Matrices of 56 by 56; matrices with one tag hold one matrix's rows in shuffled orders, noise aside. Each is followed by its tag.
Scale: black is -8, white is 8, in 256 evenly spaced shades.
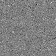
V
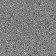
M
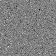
M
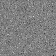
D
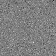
D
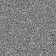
D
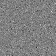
V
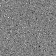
M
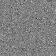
V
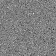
D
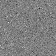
M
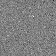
D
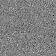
D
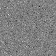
M
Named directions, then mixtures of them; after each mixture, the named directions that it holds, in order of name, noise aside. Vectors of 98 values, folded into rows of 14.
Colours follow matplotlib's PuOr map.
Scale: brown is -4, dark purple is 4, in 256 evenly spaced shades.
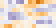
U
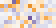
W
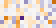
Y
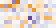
W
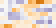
U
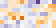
U, Y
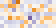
U, W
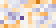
U, Y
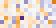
Y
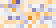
U, W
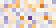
W, Y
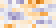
U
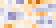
U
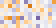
W, Y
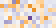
W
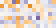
W, Y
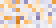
W, Y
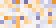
W, Y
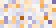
W, Y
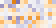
W, Y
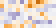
U, W
